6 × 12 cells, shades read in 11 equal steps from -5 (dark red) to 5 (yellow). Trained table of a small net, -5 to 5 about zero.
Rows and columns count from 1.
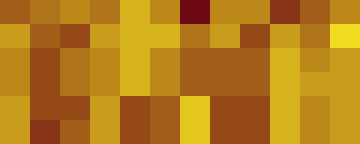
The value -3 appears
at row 1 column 10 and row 6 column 2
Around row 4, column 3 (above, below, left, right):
0 -2 -2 1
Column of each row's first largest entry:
5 12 5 5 7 7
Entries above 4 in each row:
0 1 0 0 0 0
